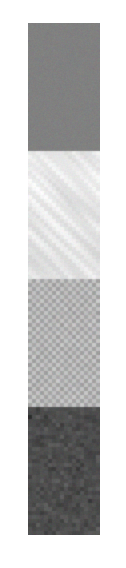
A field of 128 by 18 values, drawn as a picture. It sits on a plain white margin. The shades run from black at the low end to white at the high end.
It is made of 4 by 1 panels. Panel 1,1: middling, flat. Panel 2,1: very high, slanting down to the right, faint in contrast. Panel 3,1: high, checkered. Panel 4,1: low, fine-grained, faint in contrast.
